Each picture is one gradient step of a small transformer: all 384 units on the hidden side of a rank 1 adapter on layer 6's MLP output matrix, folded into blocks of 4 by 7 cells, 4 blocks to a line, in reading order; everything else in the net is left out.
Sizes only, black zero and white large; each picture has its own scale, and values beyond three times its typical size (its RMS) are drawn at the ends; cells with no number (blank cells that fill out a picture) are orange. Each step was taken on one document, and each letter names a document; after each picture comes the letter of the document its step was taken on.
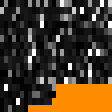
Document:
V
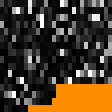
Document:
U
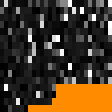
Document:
V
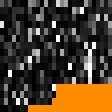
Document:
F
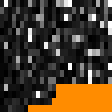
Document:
V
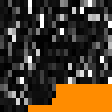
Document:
U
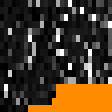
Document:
F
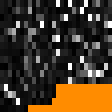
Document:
U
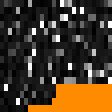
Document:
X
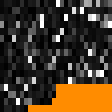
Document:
U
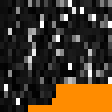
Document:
F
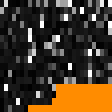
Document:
V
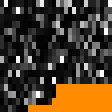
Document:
U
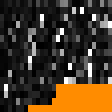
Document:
F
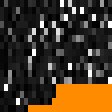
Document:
X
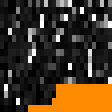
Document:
F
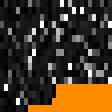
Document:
X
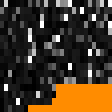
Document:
V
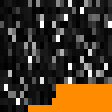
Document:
U
